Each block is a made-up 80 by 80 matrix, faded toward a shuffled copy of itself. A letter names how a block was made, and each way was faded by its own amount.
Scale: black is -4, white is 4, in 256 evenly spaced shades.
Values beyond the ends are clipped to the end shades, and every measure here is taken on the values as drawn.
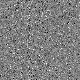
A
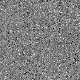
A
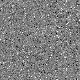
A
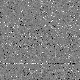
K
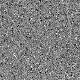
A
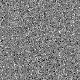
A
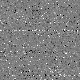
K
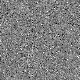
A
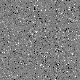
K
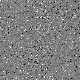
K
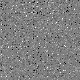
K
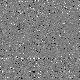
K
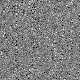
A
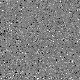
K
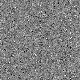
A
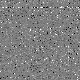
K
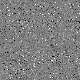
K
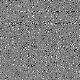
K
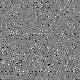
K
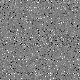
K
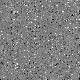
K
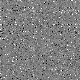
K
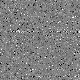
K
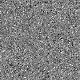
A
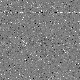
K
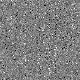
A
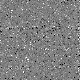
K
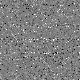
K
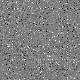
K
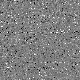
K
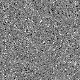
A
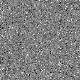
A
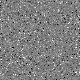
K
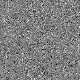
A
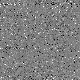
K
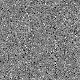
A
